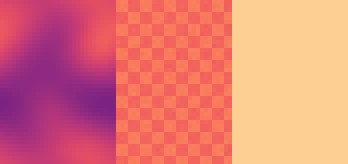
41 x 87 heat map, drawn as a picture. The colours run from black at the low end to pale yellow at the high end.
The table splits into one row of 3 panels. Panel 1,1: middling, smooth. Panel 1,2: high, checkered, faint in contrast. Panel 1,3: very high, flat.
